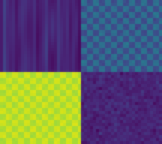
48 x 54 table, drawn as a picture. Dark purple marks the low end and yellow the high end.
It is made of 2 by 2 panels. Panel 1,1: very low, streaked downward, faint in contrast. Panel 1,2: low, checkered. Panel 2,1: very high, checkered, faint in contrast. Panel 2,2: very low, fine-grained, faint in contrast.
